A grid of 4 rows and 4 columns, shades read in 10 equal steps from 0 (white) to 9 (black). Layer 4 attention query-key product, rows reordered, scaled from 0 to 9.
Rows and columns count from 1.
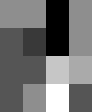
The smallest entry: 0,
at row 4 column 3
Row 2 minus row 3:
0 1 7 1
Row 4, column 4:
6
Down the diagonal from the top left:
4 7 2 6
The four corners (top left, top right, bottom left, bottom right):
4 4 6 6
